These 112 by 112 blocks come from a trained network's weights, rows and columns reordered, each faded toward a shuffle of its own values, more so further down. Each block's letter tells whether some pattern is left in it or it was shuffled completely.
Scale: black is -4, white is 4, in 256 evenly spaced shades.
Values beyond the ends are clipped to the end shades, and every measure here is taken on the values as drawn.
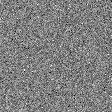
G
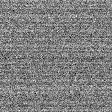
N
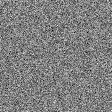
G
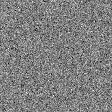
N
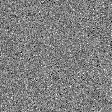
N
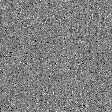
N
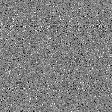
N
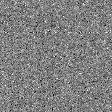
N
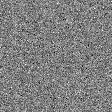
G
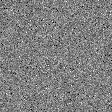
G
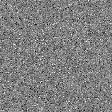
N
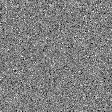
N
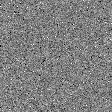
G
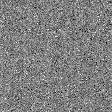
N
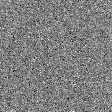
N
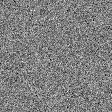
G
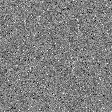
G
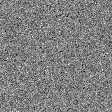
G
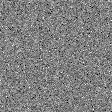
G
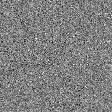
N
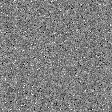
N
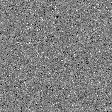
G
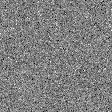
G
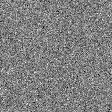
G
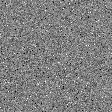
G
